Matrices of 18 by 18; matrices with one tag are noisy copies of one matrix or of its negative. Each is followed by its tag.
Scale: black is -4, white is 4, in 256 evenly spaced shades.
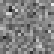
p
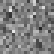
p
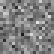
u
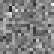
p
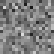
u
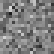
p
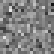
p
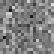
p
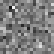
p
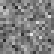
u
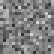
u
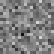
u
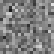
p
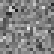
p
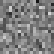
p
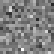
p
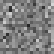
p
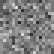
u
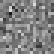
p
